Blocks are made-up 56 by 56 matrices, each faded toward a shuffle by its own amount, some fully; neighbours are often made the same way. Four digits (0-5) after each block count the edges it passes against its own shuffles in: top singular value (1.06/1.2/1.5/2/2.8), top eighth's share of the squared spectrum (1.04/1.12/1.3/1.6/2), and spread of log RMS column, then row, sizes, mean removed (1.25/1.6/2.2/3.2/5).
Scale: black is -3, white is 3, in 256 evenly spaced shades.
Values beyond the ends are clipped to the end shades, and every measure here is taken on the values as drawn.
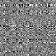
4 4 2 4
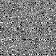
3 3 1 2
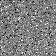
0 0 0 0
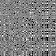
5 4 3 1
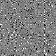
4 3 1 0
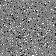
1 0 0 0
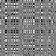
5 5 4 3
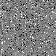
2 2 0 0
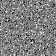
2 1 0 0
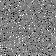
2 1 0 0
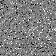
0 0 0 0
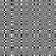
5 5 4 4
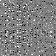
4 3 2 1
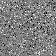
1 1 0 0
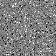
2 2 0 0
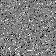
0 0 0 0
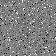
0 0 0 0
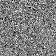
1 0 1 0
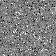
1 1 0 0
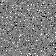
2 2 0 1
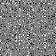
3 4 2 2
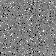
1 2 1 0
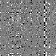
4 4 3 1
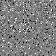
3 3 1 1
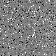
0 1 0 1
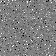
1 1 0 1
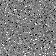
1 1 0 0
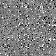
3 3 1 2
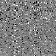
3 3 2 2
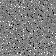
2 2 0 0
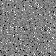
2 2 0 1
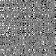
4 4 3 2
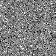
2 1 0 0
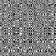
4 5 3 3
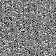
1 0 0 0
